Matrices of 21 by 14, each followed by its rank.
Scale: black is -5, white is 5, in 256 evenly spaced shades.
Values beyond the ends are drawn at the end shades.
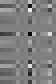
one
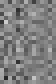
three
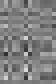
two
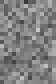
full rank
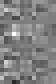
three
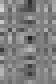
two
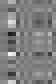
one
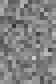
full rank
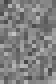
full rank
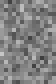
full rank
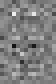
three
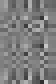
two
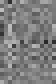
three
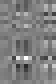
two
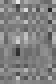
two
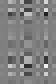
one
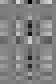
one
